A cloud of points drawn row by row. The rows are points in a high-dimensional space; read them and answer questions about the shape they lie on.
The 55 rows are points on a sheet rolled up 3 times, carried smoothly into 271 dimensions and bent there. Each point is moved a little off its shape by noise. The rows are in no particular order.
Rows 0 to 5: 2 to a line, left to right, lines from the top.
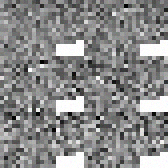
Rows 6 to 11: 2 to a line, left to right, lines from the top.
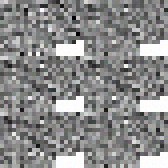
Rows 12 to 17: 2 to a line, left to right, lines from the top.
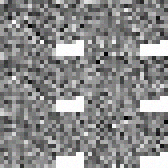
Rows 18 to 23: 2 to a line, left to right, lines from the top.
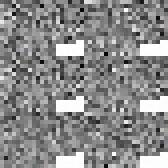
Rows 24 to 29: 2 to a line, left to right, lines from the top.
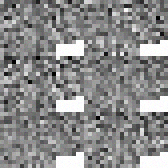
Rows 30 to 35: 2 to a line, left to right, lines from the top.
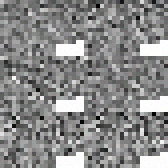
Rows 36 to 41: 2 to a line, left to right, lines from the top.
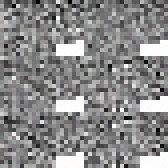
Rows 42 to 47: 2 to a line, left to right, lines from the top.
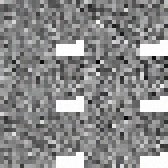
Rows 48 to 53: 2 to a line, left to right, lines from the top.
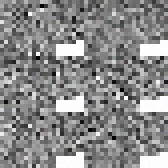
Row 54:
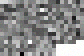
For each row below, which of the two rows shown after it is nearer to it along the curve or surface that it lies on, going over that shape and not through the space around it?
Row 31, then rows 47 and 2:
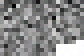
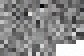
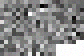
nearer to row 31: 47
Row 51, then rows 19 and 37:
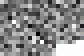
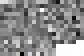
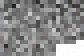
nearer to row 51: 19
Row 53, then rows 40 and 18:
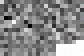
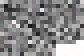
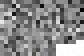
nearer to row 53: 40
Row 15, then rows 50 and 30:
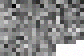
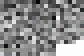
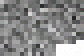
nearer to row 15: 30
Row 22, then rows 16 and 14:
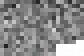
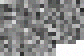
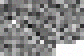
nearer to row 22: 16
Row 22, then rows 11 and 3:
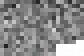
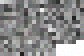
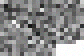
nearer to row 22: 11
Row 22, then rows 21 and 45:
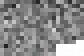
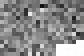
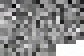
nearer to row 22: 21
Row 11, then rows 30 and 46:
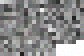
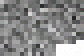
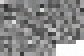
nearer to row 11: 46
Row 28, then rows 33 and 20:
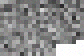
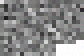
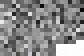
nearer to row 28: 33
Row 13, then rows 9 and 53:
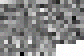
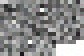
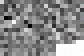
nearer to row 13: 9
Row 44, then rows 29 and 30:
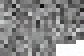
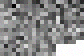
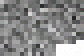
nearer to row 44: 29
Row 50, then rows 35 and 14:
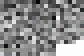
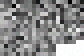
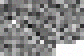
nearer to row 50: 35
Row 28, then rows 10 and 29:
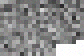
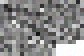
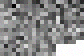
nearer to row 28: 29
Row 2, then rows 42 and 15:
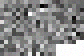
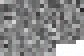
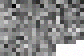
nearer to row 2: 15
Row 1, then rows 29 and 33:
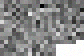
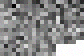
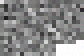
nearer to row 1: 29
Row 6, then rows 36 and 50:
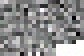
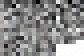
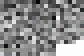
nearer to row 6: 36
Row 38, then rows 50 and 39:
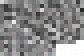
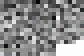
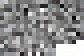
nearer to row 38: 39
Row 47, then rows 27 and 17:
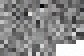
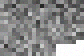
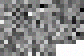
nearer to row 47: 27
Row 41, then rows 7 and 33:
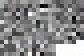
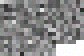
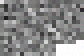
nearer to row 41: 7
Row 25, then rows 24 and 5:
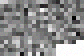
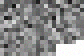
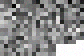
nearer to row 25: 5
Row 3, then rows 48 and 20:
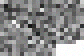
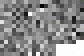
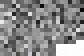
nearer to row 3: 48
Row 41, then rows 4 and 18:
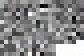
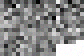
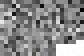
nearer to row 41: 18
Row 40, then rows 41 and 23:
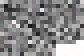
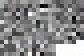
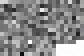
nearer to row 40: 23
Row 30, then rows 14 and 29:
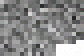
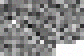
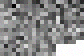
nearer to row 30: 29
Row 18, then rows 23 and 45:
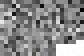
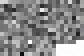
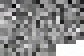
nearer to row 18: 45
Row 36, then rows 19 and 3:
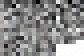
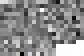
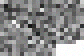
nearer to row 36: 19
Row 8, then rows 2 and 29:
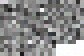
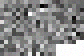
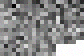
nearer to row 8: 2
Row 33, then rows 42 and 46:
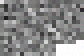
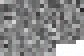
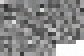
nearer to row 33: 42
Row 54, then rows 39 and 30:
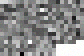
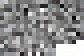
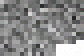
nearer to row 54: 39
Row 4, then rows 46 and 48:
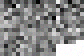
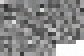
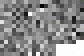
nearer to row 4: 48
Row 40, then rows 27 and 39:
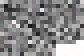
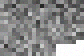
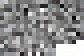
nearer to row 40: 39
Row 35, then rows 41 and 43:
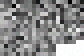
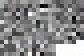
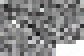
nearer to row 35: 41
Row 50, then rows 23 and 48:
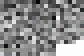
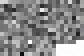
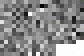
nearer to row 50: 48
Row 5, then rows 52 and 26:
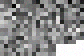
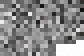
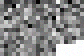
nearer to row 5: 52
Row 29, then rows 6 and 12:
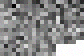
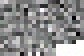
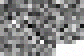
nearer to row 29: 6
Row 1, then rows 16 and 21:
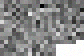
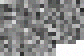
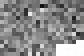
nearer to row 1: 21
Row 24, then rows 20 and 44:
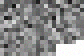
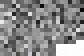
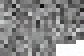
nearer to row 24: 44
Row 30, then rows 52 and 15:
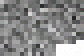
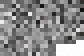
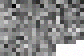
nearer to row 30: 15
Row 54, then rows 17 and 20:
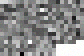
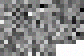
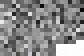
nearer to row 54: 17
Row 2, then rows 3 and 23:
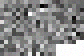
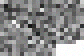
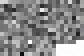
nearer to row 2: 23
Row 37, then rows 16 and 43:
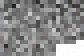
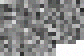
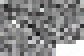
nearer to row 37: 16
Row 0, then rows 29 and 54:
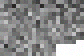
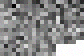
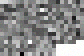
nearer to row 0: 29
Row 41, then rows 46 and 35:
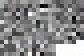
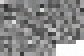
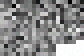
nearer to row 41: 35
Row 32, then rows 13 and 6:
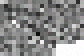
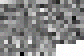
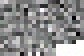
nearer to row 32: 13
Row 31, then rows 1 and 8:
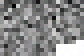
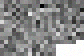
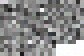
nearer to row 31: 1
